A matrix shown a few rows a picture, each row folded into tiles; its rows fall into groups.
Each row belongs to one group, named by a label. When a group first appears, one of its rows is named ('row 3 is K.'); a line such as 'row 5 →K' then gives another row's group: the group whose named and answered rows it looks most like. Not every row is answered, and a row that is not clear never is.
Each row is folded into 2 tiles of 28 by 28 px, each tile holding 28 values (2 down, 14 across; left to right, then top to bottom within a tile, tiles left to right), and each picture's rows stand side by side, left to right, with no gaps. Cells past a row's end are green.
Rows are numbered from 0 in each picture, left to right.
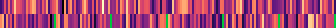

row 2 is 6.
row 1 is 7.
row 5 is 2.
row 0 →6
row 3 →6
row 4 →6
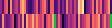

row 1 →2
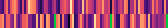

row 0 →6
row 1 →6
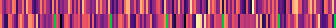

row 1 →7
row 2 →6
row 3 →2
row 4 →7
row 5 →6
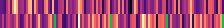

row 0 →6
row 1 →2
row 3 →2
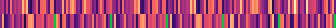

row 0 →2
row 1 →6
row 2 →2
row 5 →6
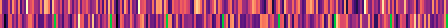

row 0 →7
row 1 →7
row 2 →7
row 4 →6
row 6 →7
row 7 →7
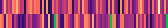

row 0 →6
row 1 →7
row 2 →7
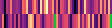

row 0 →2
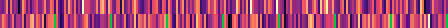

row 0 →2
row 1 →7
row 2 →2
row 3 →7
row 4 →7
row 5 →2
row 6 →2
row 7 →7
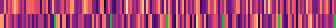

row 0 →6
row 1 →6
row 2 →6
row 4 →7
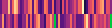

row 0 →6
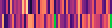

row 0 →2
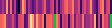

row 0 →2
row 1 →6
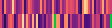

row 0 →7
